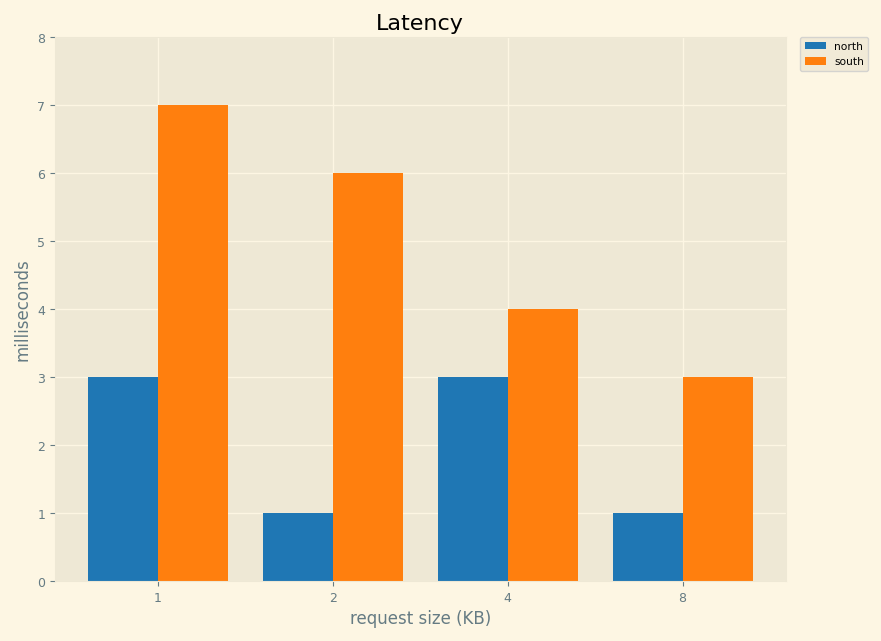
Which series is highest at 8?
south
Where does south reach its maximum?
1
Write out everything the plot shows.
Title: Latency
x-axis: request size (KB), ticks 1 2 4 8
y-axis: milliseconds, ticks 0 1 2 3 4 5 6 7 8
Legend: north, south
Values:
north: 3 1 3 1
south: 7 6 4 3
